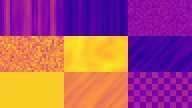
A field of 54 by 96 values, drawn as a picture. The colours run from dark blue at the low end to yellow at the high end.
The table splits into 3 rows of 3 panels. Panel 1,1: low, streaked downward. Panel 1,2: very low, streaked downward, faint in contrast. Panel 1,3: low, fine-grained, faint in contrast. Panel 2,1: high, fine-grained. Panel 2,2: very high, blotchy, faint in contrast. Panel 2,3: very low, slanting up to the right, faint in contrast. Panel 3,1: very high, flat. Panel 3,2: high, slanting up to the right, faint in contrast. Panel 3,3: low, checkered.
